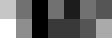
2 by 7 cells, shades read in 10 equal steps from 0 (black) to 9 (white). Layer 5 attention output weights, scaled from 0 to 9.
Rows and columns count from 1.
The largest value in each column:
9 5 0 4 2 4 6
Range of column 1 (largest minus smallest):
2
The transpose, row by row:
7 9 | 4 5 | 0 0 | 4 2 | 1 2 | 4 3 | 3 6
